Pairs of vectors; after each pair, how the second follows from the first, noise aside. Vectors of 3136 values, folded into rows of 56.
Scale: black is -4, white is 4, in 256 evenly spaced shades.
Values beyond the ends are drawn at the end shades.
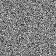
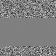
partly zeroed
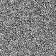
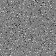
partly zeroed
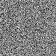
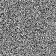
copied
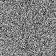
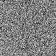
copied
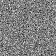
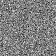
copied
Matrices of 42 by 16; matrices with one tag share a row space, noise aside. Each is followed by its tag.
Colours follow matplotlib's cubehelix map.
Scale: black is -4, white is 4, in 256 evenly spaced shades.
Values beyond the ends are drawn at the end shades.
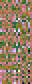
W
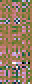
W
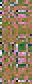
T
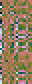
T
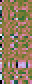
T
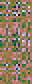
W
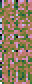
T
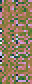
T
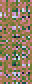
W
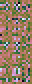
W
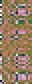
T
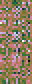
W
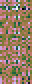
W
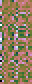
T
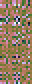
W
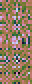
W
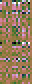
W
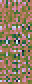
W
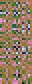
W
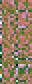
T
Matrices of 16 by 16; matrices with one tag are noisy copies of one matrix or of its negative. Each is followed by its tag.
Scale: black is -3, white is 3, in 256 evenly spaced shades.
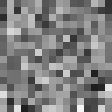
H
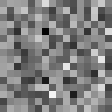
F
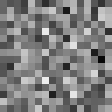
F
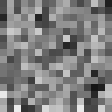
H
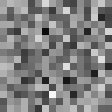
F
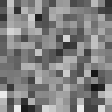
H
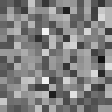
F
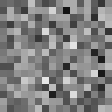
F
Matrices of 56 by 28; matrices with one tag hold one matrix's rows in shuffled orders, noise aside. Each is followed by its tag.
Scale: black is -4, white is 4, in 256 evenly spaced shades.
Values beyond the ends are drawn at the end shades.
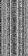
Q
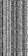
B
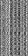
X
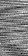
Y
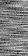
Y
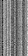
B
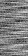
Y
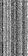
B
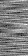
Y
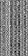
X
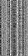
Q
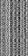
X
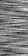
Y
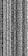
B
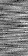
Y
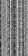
Q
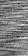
Y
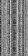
Q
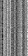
B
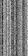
B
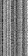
B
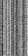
B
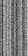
B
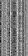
Q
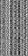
X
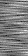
Y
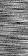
Y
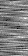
Y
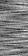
Y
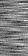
Y
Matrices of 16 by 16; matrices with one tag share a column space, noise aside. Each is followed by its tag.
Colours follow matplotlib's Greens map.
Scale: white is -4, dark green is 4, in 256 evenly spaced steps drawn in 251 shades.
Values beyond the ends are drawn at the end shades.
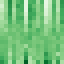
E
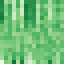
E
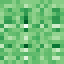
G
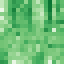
E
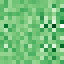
G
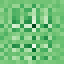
G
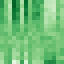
E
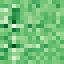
G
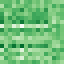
G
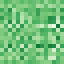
G
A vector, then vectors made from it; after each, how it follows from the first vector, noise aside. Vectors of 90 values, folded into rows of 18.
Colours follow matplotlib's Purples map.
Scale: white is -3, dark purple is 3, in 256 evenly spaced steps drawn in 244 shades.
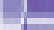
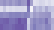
reversed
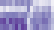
reversed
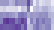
reversed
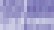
shrunk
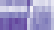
reversed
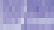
shrunk
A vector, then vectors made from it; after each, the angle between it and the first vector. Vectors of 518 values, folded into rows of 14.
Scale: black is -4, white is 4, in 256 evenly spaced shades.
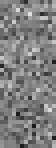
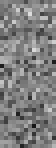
nearly parallel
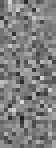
partly aligned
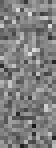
nearly parallel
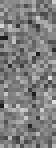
orthogonal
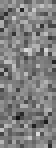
partly aligned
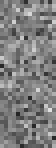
nearly parallel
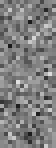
orthogonal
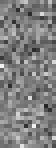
nearly opposite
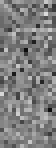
partly opposed
